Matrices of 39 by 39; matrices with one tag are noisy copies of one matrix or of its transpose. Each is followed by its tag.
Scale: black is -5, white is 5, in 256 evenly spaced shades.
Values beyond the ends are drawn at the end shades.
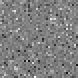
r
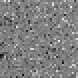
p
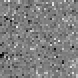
p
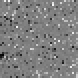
p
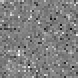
r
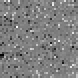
p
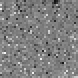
p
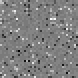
r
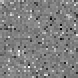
r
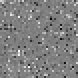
r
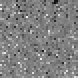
p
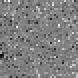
p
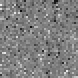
p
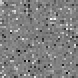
r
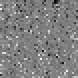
p
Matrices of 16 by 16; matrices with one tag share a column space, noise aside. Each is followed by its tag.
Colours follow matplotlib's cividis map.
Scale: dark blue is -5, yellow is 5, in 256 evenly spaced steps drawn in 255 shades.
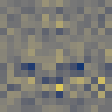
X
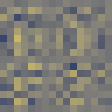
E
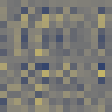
E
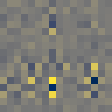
X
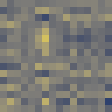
E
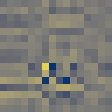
X
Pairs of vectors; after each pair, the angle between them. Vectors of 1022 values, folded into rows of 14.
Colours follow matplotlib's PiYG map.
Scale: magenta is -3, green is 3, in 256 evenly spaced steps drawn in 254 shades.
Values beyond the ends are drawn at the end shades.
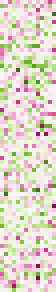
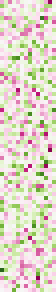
partly aligned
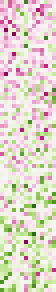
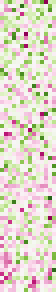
partly opposed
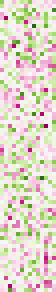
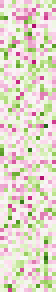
nearly opposite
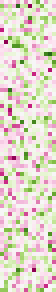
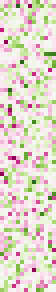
nearly parallel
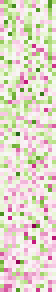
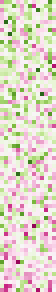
nearly parallel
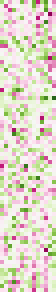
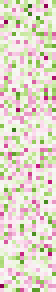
partly opposed
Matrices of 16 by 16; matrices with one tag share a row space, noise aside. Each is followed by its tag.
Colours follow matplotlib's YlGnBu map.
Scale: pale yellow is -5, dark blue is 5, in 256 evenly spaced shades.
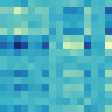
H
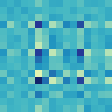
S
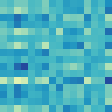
H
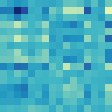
H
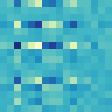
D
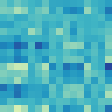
H
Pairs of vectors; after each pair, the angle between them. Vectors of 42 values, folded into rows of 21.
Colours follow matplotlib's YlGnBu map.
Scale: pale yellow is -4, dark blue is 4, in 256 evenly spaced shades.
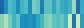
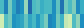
partly aligned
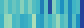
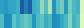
nearly opposite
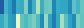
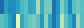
nearly parallel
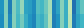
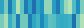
partly aligned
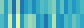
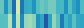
nearly parallel
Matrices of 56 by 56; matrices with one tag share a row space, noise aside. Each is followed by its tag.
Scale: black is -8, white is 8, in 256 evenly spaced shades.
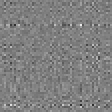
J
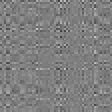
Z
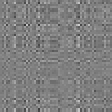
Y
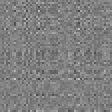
Y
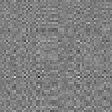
Y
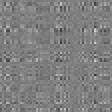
Z
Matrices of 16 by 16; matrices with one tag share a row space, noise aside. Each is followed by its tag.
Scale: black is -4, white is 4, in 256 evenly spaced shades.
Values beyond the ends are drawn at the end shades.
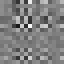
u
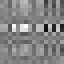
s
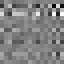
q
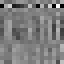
q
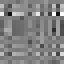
q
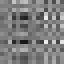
s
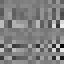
q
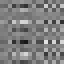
s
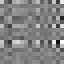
q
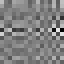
q
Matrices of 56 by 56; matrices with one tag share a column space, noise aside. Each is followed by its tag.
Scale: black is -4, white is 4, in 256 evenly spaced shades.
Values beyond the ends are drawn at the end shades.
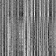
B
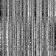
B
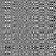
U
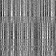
B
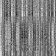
B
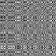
U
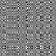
U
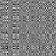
U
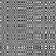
U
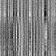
B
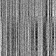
B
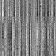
B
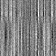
B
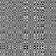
U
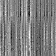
B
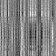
B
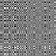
U
